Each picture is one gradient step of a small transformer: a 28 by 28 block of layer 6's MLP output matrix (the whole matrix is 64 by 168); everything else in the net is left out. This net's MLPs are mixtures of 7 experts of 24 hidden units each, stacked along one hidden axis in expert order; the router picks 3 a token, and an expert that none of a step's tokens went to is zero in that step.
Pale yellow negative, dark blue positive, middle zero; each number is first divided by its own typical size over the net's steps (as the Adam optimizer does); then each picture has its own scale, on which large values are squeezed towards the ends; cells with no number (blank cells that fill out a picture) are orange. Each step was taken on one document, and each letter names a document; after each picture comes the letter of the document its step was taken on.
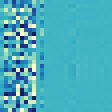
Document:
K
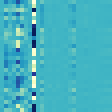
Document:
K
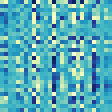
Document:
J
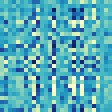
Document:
J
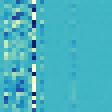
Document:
K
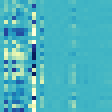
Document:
K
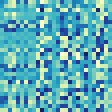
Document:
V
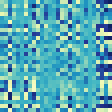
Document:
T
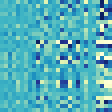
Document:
T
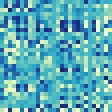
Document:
V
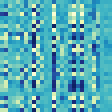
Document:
J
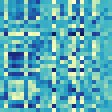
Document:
J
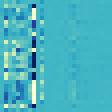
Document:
K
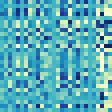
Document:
T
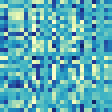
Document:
J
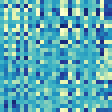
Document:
V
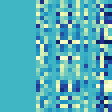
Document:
T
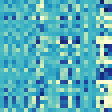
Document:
T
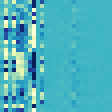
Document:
K
